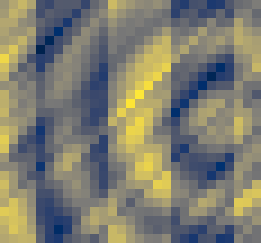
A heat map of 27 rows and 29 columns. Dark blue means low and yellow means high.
Stripes: upright, repeating 2 times. Slope: none. Ninth with the highest average: centre. Rings: centred on the middle right.
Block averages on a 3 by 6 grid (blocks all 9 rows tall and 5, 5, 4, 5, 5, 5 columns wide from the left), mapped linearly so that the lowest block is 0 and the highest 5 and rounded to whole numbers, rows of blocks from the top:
3 0 1 4 0 2
2 1 1 5 0 2
3 0 2 3 0 2
